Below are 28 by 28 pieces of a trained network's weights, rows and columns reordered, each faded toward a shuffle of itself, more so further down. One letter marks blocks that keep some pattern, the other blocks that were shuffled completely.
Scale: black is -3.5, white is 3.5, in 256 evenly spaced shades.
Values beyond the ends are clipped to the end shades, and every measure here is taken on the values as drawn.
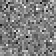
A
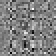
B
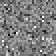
A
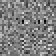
B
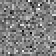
A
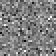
A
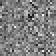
B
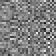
B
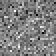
A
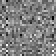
B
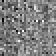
B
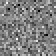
A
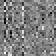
B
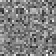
B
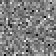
A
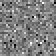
A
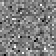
A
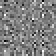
B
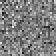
A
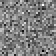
A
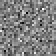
A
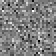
A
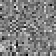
B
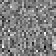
B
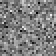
B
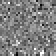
B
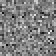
A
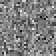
A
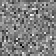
A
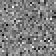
A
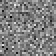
A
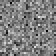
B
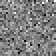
A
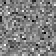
A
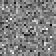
A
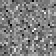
A
